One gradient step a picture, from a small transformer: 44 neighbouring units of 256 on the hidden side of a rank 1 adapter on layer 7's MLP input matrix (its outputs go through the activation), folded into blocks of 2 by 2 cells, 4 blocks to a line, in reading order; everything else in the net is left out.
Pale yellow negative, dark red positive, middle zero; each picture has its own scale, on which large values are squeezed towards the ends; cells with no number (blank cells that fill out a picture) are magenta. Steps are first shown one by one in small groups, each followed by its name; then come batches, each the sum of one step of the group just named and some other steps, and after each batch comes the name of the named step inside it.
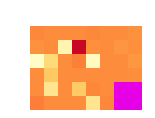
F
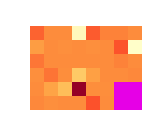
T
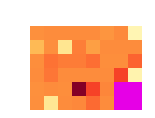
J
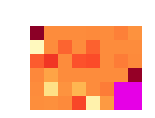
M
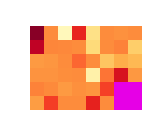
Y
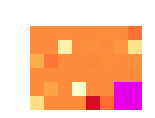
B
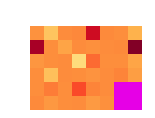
J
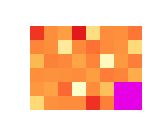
B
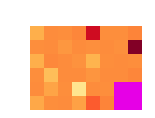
B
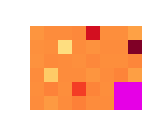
J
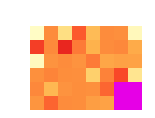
Y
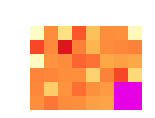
Y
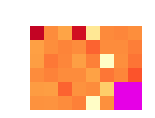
M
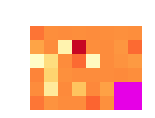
F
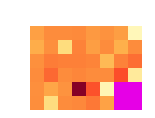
J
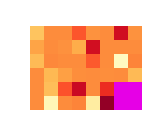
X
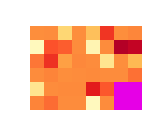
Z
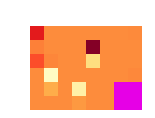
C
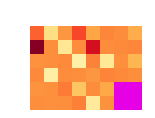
C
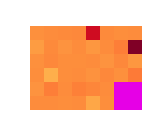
Z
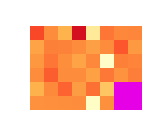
Z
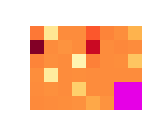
C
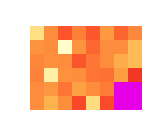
X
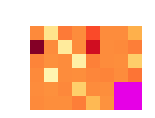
C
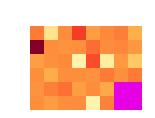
X
